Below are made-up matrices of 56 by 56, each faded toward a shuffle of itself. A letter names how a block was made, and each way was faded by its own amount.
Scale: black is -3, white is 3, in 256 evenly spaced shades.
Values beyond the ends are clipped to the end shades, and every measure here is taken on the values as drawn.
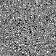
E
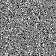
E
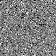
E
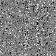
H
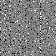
H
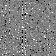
H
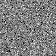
E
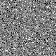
E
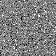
E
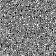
E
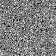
E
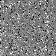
H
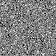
E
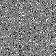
H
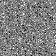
E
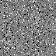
H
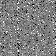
H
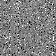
H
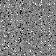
H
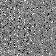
H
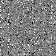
H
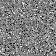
E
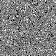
E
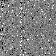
H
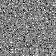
E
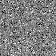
E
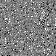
H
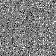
E
